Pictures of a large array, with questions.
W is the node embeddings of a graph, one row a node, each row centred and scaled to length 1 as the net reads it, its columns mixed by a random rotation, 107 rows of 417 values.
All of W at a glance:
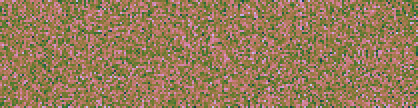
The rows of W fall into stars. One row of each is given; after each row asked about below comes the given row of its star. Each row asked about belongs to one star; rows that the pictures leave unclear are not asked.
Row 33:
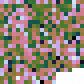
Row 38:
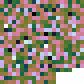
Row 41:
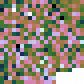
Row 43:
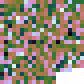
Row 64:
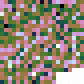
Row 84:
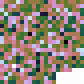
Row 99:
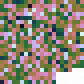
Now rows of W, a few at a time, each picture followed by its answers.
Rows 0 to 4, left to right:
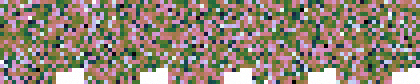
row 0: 84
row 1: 84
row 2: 38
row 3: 33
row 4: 33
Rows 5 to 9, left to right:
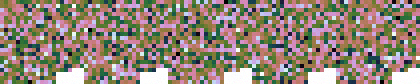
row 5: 99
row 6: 99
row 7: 33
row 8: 99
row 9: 41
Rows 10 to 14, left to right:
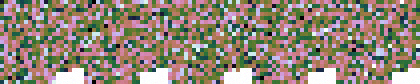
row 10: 99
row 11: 38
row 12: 84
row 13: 99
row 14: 99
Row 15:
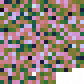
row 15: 38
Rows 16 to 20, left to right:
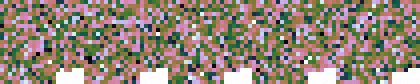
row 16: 84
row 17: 84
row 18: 64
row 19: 43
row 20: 33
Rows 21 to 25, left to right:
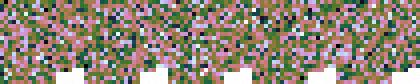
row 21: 38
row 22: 41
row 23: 64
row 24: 43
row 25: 99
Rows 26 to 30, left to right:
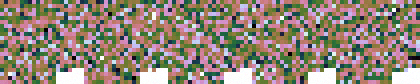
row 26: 99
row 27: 84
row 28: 38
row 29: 84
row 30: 38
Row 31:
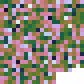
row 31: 43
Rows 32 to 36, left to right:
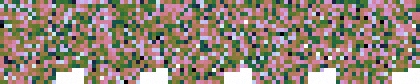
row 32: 84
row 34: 64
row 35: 84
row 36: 99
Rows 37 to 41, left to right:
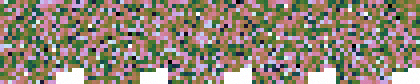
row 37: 33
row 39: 41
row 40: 64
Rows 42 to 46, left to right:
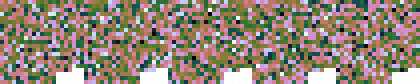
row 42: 64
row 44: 43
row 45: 33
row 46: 99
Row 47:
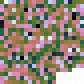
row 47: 84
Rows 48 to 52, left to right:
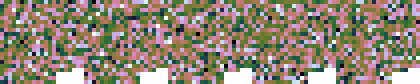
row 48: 41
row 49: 43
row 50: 84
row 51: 41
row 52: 41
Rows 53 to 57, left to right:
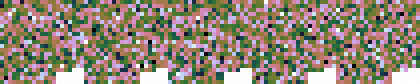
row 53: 41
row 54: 41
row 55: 84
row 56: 41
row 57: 43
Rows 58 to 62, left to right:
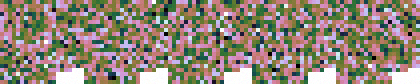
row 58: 43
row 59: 38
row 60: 41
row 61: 64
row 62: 41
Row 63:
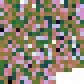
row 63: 64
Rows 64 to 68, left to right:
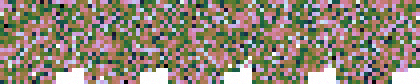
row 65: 33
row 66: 41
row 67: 64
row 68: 43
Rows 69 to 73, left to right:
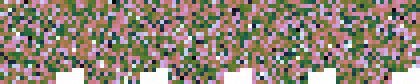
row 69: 33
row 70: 41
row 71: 43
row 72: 84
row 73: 99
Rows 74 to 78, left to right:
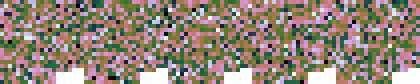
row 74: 64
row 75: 38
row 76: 84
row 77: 84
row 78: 33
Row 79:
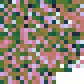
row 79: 41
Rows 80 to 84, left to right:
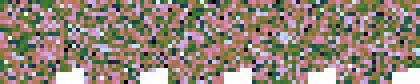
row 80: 38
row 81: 33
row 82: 38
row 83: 99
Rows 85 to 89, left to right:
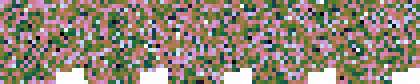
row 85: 43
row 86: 43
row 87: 99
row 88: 99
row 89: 41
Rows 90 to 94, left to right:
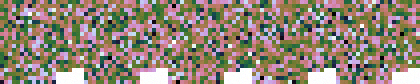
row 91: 43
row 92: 84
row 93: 33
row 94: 64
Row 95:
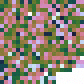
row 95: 41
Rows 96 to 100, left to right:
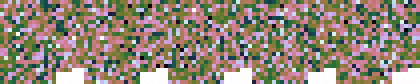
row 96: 64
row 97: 33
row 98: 43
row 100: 43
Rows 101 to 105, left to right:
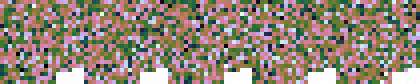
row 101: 64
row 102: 64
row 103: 99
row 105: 64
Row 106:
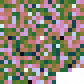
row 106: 41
